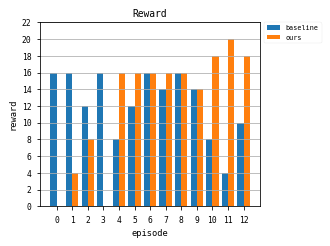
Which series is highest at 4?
ours
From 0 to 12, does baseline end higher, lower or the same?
lower
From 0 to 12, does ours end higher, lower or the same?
higher
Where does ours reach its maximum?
11
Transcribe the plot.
Title: Reward
x-axis: episode, ticks 0 1 2 3 4 5 6 7 8 9 10 11 12
y-axis: reward, ticks 0 2 4 6 8 10 12 14 16 18 20 22
Legend: baseline, ours
Values:
baseline: 16 16 12 16 8 12 16 14 16 14 8 4 10
ours: 0 4 8 0 16 16 16 16 16 14 18 20 18
